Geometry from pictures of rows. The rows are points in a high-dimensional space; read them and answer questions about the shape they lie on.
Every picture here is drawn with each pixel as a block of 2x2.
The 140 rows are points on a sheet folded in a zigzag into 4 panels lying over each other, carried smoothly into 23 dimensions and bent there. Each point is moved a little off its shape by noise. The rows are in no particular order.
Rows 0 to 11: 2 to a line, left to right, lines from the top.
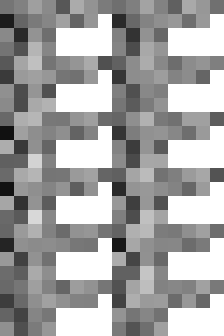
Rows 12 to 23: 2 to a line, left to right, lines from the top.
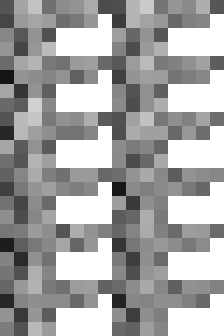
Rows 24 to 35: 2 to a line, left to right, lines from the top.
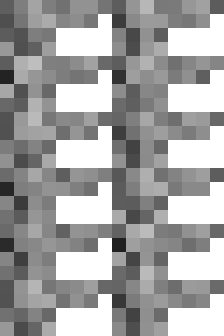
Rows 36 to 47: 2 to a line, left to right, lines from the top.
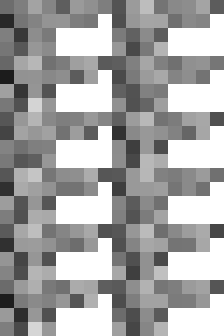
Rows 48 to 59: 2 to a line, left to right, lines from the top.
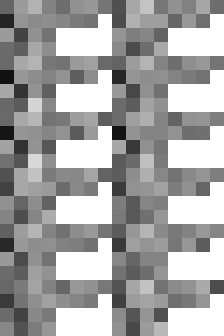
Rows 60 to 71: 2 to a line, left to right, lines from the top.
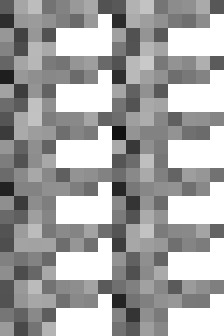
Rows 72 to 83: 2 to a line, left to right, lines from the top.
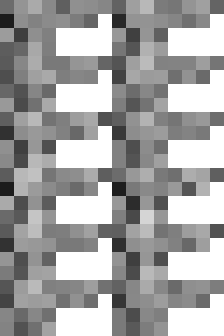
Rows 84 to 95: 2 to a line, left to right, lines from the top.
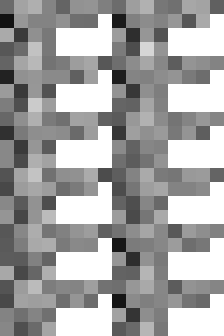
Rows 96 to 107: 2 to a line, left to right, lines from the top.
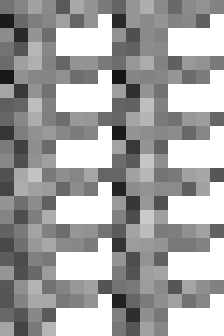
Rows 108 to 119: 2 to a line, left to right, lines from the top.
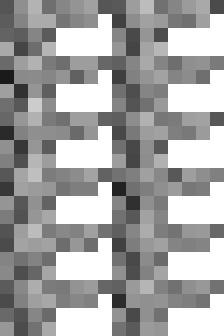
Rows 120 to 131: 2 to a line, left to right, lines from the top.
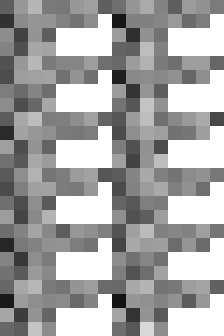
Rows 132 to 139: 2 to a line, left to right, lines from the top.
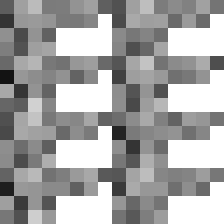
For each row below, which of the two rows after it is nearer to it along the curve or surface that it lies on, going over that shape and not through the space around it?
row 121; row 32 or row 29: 32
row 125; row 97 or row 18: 18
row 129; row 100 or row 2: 100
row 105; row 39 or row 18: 18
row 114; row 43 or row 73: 73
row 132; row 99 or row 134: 134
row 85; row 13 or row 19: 13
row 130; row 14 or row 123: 14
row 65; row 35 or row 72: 72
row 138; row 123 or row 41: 41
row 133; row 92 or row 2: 92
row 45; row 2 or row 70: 2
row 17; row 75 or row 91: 75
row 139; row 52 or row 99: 99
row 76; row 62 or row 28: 62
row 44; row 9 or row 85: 85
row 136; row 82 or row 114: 114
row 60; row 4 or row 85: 85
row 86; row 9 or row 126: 9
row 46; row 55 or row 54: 54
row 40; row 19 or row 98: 19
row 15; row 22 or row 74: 22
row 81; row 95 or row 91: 91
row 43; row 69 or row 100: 100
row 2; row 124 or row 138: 138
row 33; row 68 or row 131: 131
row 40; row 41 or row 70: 70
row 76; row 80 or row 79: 79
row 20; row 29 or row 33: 29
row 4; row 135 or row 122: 135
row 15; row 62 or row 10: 62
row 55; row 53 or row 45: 53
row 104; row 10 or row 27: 10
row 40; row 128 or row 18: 128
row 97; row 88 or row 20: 20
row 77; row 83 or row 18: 18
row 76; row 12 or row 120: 12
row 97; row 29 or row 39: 39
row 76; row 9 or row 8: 9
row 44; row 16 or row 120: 16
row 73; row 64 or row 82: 64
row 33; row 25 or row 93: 25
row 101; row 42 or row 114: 114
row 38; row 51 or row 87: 51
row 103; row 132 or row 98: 132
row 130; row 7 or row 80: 80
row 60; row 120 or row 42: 42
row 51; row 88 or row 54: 54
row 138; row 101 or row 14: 14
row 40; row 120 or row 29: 29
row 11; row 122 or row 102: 122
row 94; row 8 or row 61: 8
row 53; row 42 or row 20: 20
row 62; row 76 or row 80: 80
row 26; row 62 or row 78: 62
